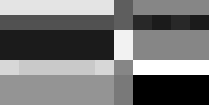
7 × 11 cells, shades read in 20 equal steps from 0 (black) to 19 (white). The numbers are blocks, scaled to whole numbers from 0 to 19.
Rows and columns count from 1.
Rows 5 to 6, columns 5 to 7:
15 16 10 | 11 11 9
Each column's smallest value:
2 2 2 2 2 2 7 0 0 0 0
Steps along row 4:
same same same same same up down same same same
